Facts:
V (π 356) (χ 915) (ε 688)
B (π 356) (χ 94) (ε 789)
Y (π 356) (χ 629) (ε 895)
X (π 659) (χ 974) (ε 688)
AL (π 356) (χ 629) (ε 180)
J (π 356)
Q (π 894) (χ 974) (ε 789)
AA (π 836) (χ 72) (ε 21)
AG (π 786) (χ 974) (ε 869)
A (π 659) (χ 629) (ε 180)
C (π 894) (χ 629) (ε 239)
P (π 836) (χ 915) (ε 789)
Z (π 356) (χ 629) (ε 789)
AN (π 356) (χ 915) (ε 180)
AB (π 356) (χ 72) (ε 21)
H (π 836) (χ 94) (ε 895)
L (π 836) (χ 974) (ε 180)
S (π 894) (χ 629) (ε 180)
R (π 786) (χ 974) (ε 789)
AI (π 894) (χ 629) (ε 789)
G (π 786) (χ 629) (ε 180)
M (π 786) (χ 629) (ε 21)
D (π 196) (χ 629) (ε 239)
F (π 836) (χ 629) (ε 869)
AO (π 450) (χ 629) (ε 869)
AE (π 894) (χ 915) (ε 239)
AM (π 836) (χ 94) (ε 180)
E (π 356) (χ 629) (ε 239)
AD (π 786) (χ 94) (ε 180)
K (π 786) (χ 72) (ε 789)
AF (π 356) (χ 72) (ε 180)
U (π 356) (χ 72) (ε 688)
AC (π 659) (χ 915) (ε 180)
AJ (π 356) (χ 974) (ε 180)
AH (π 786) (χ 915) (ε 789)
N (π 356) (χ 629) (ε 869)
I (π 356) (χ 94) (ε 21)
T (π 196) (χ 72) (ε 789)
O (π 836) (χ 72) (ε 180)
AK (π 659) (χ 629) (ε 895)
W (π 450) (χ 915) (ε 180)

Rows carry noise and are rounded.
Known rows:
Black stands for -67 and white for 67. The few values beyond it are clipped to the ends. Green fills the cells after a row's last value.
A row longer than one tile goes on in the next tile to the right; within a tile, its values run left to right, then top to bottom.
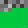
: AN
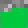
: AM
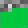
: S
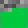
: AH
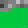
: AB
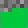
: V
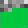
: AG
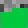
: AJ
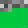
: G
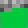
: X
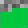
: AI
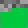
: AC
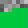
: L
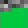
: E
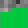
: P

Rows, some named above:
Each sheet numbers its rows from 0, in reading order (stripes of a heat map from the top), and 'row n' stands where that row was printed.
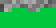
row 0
L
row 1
AO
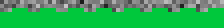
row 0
AH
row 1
T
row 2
AL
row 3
Y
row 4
W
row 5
AD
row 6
AE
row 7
Q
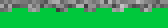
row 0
A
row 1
AC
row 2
C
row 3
T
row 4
H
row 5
W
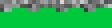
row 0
L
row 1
B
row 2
K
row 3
D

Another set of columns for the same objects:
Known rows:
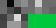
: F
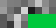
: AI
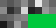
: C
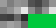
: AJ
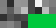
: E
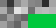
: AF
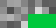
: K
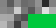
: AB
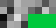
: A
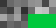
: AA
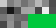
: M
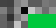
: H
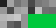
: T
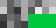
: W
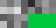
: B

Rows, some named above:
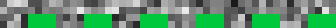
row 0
X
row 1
AJ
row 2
AC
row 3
B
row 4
F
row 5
Y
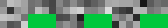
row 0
K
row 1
AJ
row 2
AG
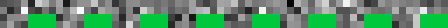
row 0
D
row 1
AL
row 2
H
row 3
L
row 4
P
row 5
AO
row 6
R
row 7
AD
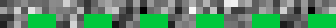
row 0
AM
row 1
Q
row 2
AE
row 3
G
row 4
AH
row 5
AE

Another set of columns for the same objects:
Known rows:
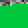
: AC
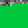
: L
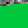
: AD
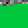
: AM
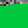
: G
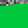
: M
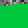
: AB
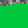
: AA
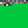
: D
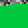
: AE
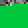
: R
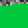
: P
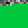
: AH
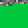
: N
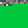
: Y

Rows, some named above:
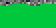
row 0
B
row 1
F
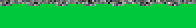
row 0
AM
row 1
B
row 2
H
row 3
Q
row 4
W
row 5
K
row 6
AL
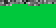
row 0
Q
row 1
AO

